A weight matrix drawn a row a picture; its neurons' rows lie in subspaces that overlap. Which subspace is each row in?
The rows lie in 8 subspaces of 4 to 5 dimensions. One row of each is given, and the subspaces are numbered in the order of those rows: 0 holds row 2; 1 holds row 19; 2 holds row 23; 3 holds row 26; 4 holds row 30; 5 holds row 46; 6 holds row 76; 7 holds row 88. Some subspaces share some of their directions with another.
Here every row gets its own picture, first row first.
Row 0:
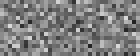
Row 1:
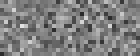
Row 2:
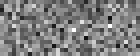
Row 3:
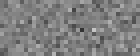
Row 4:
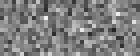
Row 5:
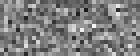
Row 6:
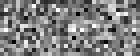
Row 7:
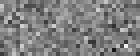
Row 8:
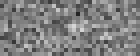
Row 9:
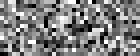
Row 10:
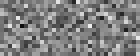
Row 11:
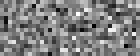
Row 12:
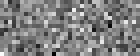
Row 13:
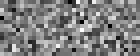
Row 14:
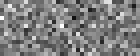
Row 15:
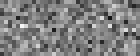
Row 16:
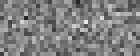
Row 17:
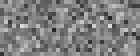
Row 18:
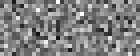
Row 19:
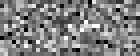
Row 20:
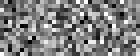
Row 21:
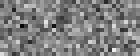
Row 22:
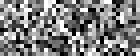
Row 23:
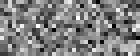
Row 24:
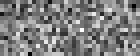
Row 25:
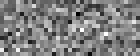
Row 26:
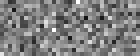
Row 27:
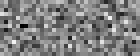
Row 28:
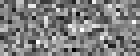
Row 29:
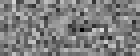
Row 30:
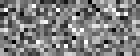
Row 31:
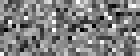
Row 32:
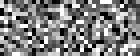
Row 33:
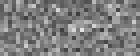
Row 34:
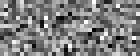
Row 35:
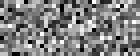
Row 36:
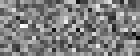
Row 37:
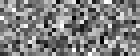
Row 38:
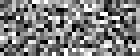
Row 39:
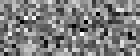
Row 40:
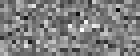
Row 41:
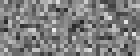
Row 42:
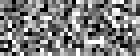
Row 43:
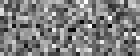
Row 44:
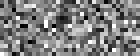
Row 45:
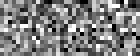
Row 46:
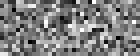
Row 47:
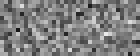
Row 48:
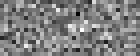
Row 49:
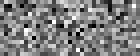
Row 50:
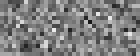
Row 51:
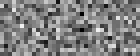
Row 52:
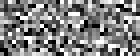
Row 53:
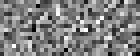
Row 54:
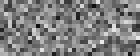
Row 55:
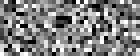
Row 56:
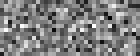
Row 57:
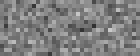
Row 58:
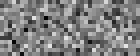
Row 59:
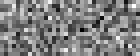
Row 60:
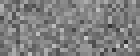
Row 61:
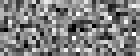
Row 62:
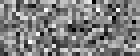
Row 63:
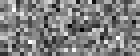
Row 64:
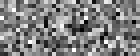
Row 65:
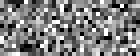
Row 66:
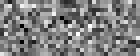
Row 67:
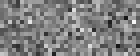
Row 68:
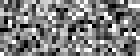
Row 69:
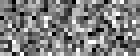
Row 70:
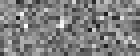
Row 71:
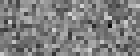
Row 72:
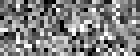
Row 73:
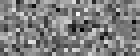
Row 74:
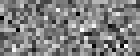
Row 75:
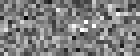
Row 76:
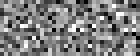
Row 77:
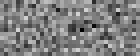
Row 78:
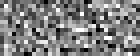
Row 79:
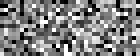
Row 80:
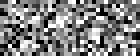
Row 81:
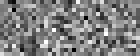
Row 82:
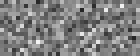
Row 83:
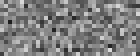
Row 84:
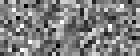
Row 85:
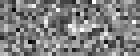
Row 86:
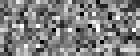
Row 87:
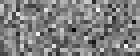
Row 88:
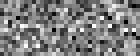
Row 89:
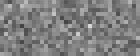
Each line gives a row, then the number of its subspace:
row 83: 4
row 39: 3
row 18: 2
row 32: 3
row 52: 1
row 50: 3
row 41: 1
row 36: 6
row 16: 3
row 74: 0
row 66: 5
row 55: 2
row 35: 3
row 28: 4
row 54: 2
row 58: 1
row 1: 7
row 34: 4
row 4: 1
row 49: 5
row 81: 3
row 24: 7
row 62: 0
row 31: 3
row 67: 6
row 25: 2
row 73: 2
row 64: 5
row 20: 7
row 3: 6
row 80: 6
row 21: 0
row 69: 1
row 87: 0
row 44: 0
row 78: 2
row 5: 7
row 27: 4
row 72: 5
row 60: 0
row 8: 1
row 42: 1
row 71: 6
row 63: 7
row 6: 4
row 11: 5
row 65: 3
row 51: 2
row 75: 3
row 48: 1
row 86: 2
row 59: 7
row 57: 5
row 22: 5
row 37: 5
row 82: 4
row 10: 6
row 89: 5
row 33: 0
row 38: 2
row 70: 2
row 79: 4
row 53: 7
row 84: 4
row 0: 6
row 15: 7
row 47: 2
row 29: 2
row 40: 1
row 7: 0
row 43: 0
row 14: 5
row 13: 0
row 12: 6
